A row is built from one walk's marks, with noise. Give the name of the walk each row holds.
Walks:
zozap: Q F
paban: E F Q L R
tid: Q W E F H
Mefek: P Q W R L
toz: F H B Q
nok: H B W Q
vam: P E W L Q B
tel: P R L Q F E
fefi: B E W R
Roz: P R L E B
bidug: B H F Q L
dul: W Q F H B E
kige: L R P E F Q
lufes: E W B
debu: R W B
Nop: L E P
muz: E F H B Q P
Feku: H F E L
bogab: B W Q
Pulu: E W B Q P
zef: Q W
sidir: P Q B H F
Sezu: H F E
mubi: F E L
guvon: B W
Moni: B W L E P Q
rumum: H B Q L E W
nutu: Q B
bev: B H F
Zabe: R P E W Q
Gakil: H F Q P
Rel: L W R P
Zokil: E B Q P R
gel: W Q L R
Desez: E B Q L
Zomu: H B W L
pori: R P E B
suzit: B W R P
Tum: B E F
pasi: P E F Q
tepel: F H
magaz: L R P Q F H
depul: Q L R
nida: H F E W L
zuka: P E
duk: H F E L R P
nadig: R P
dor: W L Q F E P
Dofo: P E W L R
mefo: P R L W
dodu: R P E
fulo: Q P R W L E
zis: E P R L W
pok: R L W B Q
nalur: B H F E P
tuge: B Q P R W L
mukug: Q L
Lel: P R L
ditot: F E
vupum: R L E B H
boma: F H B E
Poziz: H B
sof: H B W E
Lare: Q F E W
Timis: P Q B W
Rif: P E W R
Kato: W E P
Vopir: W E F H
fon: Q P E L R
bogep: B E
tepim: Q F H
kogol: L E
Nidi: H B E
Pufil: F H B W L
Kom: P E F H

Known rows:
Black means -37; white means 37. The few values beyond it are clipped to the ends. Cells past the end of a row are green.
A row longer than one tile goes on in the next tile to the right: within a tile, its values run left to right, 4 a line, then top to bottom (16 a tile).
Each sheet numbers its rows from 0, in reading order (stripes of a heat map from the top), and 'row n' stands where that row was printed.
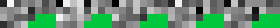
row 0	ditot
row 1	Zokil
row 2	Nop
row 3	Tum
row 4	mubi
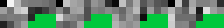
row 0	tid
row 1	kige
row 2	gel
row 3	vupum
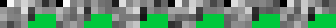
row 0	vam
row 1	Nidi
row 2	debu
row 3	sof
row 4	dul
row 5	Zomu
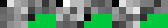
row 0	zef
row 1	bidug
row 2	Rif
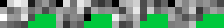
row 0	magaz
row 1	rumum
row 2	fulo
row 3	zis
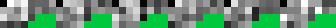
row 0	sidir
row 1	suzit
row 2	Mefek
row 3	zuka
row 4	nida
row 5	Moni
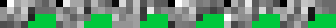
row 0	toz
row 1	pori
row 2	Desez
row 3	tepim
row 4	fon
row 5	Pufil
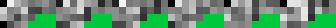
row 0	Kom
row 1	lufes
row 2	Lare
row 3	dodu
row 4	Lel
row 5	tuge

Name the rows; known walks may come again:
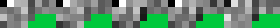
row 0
nadig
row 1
pasi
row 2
bev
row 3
Poziz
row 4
depul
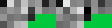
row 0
guvon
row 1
fefi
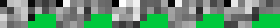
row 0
Mefek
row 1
Nidi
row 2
sidir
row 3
bogep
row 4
sof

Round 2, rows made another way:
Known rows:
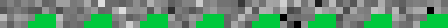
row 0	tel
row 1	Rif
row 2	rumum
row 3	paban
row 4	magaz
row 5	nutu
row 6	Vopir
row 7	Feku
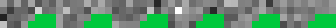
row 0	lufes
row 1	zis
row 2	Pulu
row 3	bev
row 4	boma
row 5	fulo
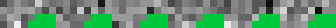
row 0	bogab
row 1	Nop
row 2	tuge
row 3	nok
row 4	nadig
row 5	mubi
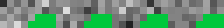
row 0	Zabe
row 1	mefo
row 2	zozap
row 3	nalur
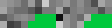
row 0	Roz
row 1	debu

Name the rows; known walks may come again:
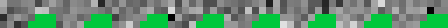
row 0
tepim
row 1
sof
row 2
toz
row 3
Poziz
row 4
Nop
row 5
nadig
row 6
Zabe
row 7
Zomu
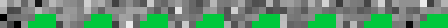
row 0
nutu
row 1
fefi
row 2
bogab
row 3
Timis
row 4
sidir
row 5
Rif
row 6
pasi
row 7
depul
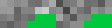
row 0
Lare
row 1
dor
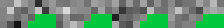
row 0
zozap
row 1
rumum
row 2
lufes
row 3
zis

